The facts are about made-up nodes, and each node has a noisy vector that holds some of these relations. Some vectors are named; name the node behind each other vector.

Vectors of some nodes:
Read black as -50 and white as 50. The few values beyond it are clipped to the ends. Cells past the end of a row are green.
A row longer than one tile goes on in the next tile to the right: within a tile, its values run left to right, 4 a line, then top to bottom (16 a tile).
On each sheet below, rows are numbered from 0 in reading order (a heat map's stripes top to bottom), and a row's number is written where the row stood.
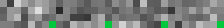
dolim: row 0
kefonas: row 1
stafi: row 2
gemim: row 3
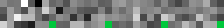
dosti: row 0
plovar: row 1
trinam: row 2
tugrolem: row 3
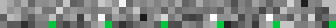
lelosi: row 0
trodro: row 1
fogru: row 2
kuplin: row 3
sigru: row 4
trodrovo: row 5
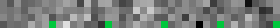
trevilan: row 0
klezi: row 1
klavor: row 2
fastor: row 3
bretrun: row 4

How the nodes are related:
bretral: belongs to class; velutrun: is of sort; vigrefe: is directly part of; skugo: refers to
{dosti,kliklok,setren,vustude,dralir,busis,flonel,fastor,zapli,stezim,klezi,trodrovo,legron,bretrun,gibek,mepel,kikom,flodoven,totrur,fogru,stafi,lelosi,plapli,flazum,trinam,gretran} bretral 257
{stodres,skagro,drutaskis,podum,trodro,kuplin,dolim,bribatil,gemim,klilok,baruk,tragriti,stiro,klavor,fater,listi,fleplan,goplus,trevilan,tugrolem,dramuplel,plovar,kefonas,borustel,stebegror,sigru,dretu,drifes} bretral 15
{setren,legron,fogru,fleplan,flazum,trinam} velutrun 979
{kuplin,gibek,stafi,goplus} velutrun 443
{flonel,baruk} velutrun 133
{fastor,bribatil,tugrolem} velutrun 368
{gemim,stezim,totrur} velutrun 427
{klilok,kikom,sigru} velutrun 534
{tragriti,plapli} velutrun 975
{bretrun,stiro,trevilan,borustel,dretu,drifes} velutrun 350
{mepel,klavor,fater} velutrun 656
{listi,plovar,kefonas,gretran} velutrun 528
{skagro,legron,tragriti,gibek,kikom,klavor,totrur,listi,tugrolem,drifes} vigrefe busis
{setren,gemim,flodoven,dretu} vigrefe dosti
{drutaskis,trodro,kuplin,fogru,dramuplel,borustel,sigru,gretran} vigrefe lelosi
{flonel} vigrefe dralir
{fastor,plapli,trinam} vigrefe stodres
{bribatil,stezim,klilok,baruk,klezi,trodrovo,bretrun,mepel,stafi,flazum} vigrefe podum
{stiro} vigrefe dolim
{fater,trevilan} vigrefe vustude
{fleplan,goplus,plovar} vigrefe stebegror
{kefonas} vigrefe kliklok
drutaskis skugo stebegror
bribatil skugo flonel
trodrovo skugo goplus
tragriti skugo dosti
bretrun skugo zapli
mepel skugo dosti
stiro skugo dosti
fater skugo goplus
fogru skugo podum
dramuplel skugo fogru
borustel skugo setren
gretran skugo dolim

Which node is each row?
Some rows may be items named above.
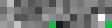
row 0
plapli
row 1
sigru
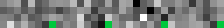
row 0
stafi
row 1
flazum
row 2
bribatil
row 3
stezim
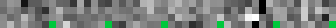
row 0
bretrun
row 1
kikom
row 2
fater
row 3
lelosi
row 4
mepel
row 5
legron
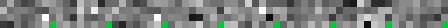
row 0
borustel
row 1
totrur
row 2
borustel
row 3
goplus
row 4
busis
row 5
drifes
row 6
tragriti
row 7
flonel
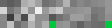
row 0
skagro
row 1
flodoven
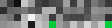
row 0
tragriti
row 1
listi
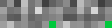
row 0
gibek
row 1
gibek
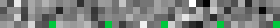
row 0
podum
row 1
stezim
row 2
fleplan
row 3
dosti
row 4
klilok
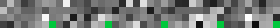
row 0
borustel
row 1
gretran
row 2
baruk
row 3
tragriti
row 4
stiro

